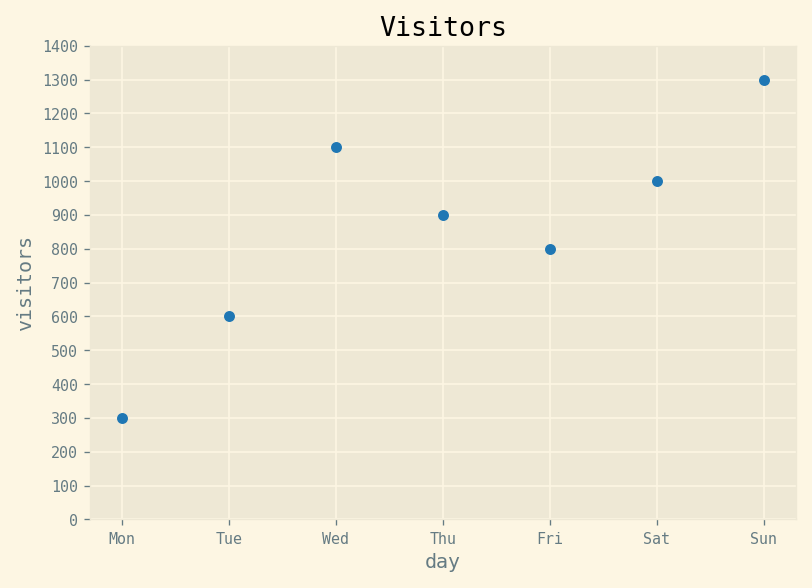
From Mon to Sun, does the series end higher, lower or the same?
higher
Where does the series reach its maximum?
Sun
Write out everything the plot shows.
Title: Visitors
x-axis: day, ticks Mon Tue Wed Thu Fri Sat Sun
y-axis: visitors, ticks 0 100 200 300 400 500 600 700 800 900 1000 1100 1200 1300 1400
Values:
300 600 1100 900 800 1000 1300
